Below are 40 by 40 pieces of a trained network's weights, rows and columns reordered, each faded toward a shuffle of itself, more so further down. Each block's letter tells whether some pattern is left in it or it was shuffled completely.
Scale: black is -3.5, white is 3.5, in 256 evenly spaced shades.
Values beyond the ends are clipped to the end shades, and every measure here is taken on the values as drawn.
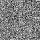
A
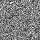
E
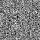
A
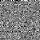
A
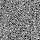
E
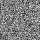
E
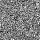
E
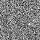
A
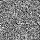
A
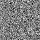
E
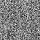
A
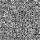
A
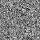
A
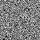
E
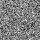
E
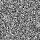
E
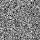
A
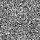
A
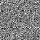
A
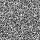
E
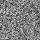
E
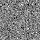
A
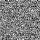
A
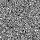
E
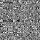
A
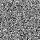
E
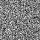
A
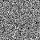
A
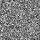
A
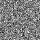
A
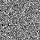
A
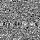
A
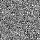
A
